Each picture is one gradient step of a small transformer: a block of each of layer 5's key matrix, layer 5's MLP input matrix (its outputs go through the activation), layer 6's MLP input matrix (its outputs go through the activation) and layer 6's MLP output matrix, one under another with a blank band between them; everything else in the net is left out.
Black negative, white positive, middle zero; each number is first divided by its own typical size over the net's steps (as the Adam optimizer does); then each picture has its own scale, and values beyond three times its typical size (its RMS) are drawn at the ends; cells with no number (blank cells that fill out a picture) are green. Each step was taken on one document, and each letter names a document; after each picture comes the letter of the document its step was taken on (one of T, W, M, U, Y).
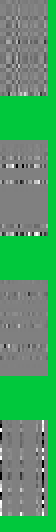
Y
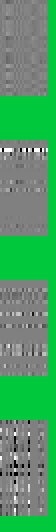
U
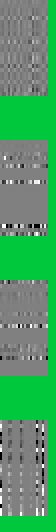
Y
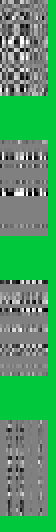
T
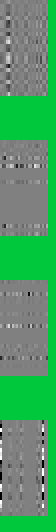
Y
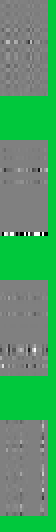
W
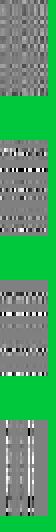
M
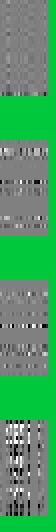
U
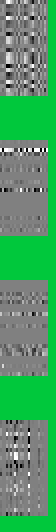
U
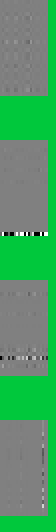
W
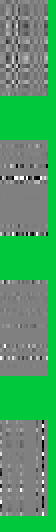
Y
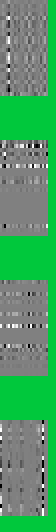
Y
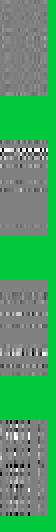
U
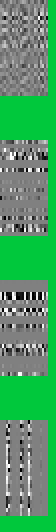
M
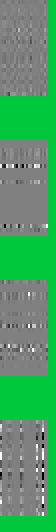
Y
